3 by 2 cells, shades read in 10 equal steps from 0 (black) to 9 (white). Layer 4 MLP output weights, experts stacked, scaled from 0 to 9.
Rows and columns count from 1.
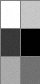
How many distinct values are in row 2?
2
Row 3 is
6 4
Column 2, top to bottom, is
7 0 4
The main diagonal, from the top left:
9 0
